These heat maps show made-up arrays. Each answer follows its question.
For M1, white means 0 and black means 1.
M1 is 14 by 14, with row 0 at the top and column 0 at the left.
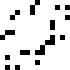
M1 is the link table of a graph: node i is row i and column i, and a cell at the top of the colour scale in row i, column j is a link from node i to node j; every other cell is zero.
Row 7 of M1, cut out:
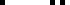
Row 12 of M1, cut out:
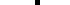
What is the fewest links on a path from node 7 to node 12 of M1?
1
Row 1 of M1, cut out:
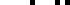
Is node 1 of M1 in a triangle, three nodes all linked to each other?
no
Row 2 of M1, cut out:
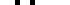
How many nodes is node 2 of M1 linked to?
2
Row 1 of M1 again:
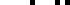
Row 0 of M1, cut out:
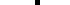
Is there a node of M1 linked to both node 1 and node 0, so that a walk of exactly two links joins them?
no
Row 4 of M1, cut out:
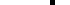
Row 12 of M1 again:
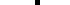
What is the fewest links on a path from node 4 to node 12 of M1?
3
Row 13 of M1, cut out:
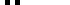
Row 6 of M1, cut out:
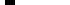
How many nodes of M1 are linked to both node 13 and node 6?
1
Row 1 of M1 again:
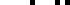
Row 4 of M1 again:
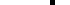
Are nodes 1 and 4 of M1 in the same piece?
no
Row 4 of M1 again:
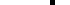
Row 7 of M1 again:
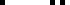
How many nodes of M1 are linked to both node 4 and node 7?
1
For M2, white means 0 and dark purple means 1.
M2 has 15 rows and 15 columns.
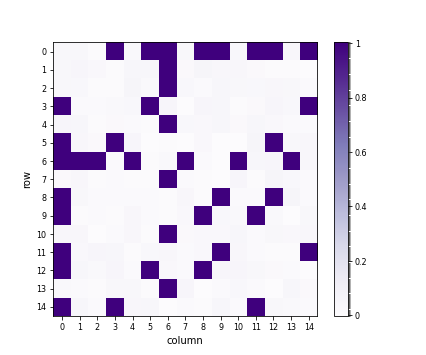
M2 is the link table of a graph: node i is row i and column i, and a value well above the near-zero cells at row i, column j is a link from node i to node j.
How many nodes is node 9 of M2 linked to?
3
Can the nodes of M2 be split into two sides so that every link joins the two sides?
no
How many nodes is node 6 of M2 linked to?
7
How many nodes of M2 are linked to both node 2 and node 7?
1
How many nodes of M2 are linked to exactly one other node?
6
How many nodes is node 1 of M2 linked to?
1
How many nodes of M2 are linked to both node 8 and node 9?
1
